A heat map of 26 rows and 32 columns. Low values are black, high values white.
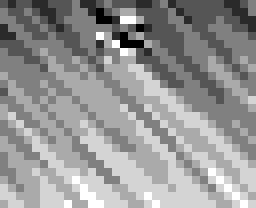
Slope: up to the bottom. Roughest part: top middle. Grain: diagonal, down to the right. Odd patch: rougher, in the top middle.
